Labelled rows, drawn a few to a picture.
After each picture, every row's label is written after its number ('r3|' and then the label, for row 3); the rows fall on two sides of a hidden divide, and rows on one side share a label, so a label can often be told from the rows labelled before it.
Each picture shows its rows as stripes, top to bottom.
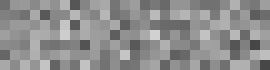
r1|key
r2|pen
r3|key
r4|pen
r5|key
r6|key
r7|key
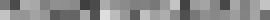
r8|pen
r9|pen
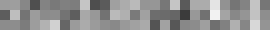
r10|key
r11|key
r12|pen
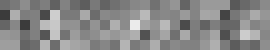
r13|key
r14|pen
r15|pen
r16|pen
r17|key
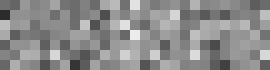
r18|pen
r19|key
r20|key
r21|pen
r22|pen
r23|pen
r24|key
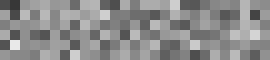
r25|key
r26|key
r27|key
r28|pen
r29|key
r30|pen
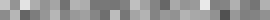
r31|pen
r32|pen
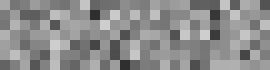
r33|key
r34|pen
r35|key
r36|pen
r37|pen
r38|pen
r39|key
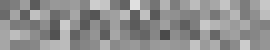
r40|pen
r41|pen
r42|key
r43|key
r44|pen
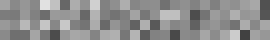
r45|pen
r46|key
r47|key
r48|pen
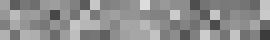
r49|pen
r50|key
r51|pen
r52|pen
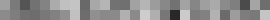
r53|pen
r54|pen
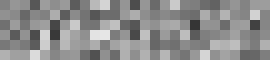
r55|key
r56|pen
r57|key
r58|key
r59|key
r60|pen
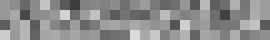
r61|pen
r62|key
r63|pen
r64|pen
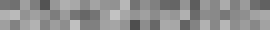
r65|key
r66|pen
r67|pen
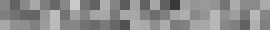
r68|pen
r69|pen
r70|pen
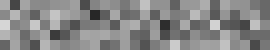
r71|pen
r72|pen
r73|pen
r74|key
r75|key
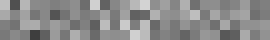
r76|pen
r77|key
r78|pen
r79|pen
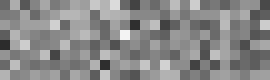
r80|key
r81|key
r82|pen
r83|key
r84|key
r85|key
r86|key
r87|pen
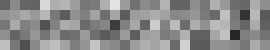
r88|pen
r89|pen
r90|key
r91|key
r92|pen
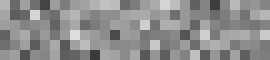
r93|pen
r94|pen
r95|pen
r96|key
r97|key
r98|pen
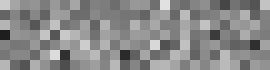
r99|pen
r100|key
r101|pen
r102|key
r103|key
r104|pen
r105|pen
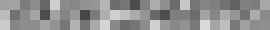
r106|pen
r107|pen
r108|pen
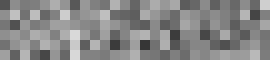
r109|key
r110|key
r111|key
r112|pen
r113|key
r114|pen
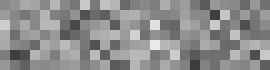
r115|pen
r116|pen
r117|pen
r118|pen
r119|pen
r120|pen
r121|pen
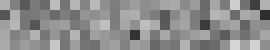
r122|pen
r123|key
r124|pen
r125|pen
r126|pen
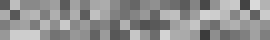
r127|pen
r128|pen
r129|key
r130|pen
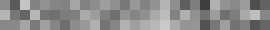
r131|key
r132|pen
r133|key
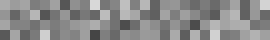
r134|pen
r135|pen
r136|key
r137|key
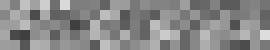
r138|key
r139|key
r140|key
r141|key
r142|pen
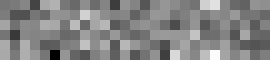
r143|key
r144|key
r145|pen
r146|key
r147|key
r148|key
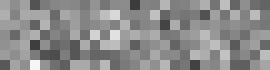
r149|key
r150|pen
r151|key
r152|pen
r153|key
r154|key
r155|pen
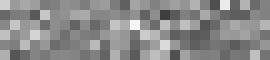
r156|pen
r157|key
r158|pen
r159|pen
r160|key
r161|pen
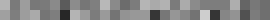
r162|pen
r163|pen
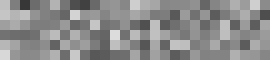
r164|pen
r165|pen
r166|key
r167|pen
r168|key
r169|pen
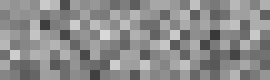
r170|pen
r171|pen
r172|pen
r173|pen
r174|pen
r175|key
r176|pen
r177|pen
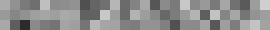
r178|pen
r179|pen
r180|pen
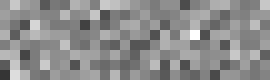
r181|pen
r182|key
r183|pen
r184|pen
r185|key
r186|pen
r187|key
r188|key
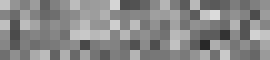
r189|pen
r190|key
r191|pen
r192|pen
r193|key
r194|key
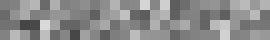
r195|pen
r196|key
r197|key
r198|key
